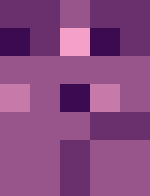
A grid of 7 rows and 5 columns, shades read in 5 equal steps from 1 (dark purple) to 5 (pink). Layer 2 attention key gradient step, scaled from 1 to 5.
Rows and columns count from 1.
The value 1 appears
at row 2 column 1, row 2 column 4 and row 4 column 3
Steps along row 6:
same down up same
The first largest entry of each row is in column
3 3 1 1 1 1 1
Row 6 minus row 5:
0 0 -1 1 1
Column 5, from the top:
2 2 3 3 2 3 3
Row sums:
11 11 15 15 13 14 14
